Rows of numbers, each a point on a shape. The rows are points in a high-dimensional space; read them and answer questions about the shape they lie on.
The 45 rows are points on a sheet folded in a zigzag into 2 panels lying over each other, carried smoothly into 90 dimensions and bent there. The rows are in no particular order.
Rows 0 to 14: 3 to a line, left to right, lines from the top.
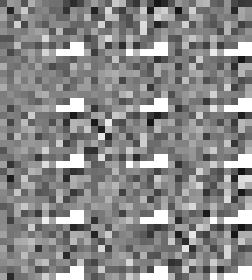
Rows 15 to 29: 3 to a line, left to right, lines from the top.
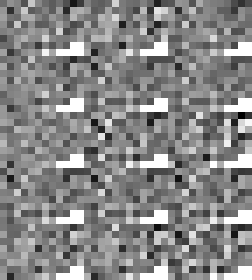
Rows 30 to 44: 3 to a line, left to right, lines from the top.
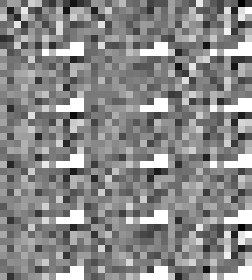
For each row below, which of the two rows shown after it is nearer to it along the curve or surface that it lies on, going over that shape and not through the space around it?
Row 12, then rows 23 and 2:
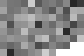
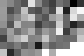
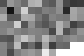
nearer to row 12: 23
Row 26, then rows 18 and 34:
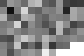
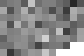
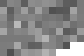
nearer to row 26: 34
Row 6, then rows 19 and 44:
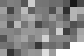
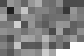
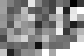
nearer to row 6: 44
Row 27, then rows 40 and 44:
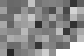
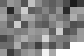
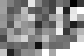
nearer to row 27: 44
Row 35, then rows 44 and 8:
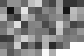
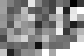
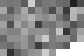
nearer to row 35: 44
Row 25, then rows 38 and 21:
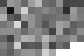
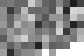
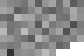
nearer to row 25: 38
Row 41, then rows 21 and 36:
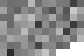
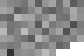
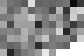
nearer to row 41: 21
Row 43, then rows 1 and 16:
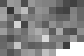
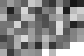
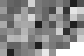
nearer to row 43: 1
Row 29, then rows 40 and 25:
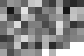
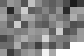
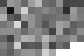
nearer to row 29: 25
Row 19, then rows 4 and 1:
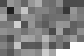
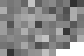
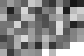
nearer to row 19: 1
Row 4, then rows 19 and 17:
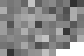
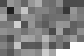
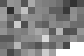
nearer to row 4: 17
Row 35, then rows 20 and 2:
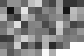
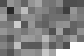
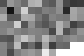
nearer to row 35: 2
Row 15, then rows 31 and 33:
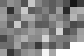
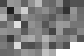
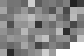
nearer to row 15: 33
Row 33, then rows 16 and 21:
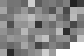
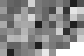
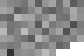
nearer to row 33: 16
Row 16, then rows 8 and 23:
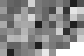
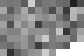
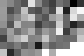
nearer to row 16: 23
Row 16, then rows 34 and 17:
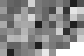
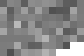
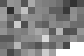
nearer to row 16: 34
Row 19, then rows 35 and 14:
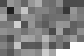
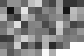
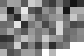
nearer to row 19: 35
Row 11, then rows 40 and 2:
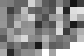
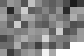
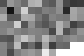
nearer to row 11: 2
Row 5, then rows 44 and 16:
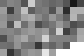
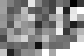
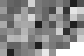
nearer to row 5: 44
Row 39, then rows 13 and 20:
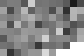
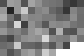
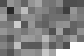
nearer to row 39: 13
